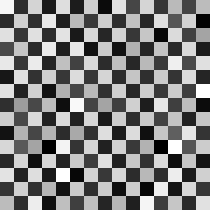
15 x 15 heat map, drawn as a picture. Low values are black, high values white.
Average level on the scale: 50%. Histogram: two levels. Grain: checkered.
